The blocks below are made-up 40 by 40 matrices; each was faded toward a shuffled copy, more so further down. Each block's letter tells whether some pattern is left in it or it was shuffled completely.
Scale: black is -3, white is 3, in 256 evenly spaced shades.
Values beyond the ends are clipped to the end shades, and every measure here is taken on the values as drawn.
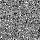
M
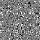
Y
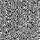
Y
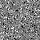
M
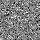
M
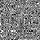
Y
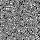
M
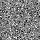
M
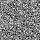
M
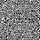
Y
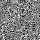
M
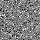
M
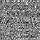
Y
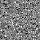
Y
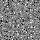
M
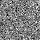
M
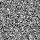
M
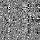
Y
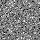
M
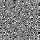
Y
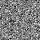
M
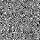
Y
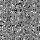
Y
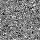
M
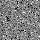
M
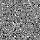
Y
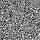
M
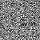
Y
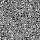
M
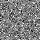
M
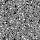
M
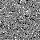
M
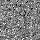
M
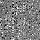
Y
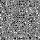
Y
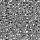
Y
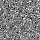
M
